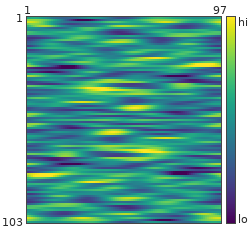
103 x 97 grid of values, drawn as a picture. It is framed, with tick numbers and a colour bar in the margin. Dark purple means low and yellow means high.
Symmetry: a half turn. Slope: none. Grain: streaks across. Ninth with the highest average: centre.
